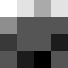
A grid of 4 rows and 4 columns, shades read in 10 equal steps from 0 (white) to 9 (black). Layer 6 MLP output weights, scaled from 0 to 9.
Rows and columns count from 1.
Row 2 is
4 6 6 6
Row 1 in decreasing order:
3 1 1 0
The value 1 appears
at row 1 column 2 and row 1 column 4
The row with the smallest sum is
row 1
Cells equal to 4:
1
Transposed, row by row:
0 4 7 6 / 1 6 6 8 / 3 6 6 9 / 1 6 8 6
